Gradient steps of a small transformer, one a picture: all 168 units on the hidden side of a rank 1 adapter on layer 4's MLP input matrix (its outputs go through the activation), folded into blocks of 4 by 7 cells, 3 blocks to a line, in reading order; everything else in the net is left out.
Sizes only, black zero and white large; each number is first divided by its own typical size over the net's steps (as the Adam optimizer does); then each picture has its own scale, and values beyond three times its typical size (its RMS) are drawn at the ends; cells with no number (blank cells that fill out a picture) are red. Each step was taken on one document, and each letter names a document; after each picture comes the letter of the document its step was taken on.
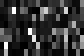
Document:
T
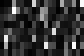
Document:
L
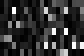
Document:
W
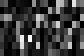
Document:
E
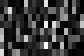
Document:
E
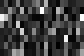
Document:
E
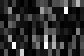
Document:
W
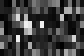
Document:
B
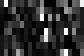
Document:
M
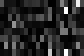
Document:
M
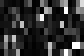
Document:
M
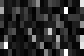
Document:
T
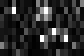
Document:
L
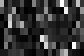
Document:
M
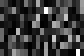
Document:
E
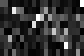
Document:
L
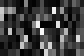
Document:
E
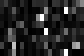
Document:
M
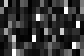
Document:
M
